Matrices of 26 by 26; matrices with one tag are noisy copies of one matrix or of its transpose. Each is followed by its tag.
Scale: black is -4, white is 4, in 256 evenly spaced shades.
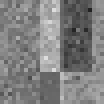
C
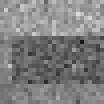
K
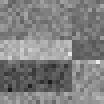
C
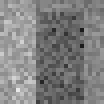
K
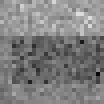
K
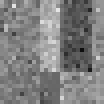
C
